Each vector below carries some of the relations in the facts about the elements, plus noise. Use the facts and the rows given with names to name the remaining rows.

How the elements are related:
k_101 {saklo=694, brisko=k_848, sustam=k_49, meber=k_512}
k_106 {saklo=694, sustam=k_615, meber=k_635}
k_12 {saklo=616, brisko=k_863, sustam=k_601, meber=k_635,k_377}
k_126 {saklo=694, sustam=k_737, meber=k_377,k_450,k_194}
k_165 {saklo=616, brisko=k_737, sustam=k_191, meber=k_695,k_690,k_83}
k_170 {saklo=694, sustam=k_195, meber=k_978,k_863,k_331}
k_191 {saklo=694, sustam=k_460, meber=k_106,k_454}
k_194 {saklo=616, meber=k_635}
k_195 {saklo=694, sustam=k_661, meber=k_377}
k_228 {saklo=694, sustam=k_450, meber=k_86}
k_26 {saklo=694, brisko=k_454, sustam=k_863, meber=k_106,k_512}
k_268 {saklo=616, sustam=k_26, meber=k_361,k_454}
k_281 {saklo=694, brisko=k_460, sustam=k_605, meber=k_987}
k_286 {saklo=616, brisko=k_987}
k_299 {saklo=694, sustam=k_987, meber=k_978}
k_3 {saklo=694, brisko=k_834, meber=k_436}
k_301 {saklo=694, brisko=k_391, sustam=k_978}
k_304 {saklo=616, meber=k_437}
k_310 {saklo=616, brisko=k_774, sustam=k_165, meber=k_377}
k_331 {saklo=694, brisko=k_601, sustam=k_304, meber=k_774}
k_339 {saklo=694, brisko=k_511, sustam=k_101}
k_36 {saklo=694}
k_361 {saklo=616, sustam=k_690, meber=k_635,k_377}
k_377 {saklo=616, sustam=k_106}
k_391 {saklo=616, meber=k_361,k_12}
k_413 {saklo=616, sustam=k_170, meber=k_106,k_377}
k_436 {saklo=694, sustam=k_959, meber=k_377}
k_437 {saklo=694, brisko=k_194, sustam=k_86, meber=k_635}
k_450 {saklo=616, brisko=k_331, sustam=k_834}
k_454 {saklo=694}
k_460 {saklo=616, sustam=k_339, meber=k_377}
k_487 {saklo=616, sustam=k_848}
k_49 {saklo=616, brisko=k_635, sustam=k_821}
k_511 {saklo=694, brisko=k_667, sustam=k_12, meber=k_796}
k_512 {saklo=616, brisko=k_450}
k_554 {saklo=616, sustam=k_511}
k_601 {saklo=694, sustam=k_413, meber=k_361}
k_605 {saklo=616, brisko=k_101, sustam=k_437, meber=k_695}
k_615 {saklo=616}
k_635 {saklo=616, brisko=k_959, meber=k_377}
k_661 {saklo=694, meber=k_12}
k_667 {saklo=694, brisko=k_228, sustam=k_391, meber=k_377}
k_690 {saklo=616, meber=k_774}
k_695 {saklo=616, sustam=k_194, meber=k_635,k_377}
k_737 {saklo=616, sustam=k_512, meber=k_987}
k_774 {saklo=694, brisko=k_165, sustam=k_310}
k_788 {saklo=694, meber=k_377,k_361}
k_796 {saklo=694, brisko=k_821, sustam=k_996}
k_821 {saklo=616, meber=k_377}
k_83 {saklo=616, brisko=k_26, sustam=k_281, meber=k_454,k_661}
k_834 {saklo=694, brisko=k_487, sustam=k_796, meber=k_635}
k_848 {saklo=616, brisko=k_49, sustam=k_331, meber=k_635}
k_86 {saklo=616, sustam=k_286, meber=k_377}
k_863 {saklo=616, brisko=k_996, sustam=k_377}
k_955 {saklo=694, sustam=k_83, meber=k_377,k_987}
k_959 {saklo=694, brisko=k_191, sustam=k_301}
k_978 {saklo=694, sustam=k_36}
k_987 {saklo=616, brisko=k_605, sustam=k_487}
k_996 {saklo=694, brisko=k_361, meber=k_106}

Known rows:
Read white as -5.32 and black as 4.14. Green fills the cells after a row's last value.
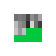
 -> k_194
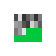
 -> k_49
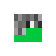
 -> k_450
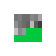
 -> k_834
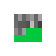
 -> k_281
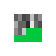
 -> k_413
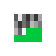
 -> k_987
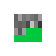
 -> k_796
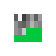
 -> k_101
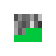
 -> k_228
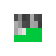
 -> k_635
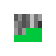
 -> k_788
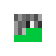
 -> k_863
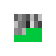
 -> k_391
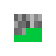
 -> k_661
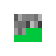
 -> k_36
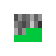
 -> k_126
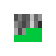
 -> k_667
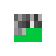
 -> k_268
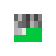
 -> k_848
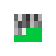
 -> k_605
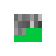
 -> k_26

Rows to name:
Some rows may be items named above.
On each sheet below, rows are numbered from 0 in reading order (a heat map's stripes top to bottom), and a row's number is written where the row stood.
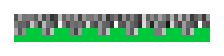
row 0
k_978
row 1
k_460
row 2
k_339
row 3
k_554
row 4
k_86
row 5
k_690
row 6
k_554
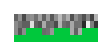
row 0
k_511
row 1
k_661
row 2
k_487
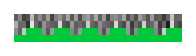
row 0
k_413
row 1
k_511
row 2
k_170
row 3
k_511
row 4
k_774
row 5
k_310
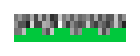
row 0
k_83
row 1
k_821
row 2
k_299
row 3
k_436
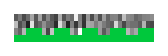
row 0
k_165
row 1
k_377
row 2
k_286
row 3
k_454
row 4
k_437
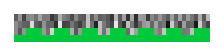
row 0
k_511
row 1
k_12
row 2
k_436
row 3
k_361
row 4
k_191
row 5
k_304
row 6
k_690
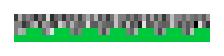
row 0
k_959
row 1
k_49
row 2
k_601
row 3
k_195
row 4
k_165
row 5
k_195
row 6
k_512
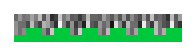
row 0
k_996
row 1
k_821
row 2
k_310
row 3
k_615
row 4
k_737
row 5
k_361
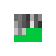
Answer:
k_695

